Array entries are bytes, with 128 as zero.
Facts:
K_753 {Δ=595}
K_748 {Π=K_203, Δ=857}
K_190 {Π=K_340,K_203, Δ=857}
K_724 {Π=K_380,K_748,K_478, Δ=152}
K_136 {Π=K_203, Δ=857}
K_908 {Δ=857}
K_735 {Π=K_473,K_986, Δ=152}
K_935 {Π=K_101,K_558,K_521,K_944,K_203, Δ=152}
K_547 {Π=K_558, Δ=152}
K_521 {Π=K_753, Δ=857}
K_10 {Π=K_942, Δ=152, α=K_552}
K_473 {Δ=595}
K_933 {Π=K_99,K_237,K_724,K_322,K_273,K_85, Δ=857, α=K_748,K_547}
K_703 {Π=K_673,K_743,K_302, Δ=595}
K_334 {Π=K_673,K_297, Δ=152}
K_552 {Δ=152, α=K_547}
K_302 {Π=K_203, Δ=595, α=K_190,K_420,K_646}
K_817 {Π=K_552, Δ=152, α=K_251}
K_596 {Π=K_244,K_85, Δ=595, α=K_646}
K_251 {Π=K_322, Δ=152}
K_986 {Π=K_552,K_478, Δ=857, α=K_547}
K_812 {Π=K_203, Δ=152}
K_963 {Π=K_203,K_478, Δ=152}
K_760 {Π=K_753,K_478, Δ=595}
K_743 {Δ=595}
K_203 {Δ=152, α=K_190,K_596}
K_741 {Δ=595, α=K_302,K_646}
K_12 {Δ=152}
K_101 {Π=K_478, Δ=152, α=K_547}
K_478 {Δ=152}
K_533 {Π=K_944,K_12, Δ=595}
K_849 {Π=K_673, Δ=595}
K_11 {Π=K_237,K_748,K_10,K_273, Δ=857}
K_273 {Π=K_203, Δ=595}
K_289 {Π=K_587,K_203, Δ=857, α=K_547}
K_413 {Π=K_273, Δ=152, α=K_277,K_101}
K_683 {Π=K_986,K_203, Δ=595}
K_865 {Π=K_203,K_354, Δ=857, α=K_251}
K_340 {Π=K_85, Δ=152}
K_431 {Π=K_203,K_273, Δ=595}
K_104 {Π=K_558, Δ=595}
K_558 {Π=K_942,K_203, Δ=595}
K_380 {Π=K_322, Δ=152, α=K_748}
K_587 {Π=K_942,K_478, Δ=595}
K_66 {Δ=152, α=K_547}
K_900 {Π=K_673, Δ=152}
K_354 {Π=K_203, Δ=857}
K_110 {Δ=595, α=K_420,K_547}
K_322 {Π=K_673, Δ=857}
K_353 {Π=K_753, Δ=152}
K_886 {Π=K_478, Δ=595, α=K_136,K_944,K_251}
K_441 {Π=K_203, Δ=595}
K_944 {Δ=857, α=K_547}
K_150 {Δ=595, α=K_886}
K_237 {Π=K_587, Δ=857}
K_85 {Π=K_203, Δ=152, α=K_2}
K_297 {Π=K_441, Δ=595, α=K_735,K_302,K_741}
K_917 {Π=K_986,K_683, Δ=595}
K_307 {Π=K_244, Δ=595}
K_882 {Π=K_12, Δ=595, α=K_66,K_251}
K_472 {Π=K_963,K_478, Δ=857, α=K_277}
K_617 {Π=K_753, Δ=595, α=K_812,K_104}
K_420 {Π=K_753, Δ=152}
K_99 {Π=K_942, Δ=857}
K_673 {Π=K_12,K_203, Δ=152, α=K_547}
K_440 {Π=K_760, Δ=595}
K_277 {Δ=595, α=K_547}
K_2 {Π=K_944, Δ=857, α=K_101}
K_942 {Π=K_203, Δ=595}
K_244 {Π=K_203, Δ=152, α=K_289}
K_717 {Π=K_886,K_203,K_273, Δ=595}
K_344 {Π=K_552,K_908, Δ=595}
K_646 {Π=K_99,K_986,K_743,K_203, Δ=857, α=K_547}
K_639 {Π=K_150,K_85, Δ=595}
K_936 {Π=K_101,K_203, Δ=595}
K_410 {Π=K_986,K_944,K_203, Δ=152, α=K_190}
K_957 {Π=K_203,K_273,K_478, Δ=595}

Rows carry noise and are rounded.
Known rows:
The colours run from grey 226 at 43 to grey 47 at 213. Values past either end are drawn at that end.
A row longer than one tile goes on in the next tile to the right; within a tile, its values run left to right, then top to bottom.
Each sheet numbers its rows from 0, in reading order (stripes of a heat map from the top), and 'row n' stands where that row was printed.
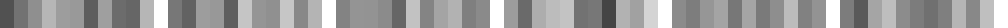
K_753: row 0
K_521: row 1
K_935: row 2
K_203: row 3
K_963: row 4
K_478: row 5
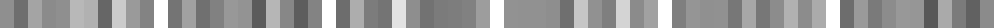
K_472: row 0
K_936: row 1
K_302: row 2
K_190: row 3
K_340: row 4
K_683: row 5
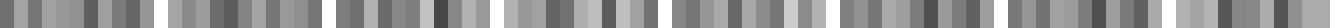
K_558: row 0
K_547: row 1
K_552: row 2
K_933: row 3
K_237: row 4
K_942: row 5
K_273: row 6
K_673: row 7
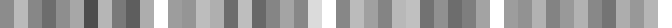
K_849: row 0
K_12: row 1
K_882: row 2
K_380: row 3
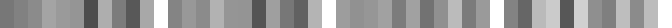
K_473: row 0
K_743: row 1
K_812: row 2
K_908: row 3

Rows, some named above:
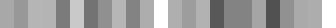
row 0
K_251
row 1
K_673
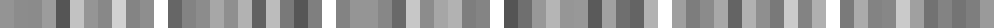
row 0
K_11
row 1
K_440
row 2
K_935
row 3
K_753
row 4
K_354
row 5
K_297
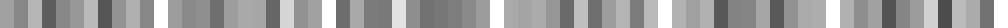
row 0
K_66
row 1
K_865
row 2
K_302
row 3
K_900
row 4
K_673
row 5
K_646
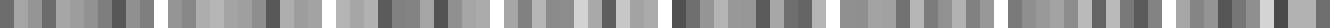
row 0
K_110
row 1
K_85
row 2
K_673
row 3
K_2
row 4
K_753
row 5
K_724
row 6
K_344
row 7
K_289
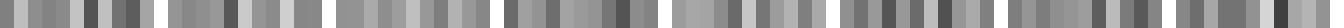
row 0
K_533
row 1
K_11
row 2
K_410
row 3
K_110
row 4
K_334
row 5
K_101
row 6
K_917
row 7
K_986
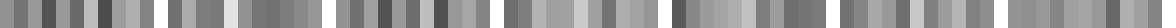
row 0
K_101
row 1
K_302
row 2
K_101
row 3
K_817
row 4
K_617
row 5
K_735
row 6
K_413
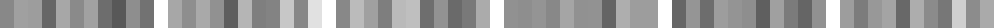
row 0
K_277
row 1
K_322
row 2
K_882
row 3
K_244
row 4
K_587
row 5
K_354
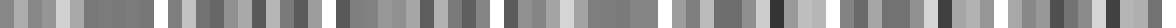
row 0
K_596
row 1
K_703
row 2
K_760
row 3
K_886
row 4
K_944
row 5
K_986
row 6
K_289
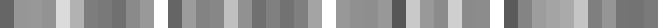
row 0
K_741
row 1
K_150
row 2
K_11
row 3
K_617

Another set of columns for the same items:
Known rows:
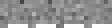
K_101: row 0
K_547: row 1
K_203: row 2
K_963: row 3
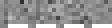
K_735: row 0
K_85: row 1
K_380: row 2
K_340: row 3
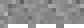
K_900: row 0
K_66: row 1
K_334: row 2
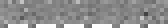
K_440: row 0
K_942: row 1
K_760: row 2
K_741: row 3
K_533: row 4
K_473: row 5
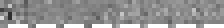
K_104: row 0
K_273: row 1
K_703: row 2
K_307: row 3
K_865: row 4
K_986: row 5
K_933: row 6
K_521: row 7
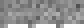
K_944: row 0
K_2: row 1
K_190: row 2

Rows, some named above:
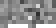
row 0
K_85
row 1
K_617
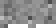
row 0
K_297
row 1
K_10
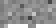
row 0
K_289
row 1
K_413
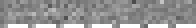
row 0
K_944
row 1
K_472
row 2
K_2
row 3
K_944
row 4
K_552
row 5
K_886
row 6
K_639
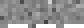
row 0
K_101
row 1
K_150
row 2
K_673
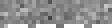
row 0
K_472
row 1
K_244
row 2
K_596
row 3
K_817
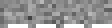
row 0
K_136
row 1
K_380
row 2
K_410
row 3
K_251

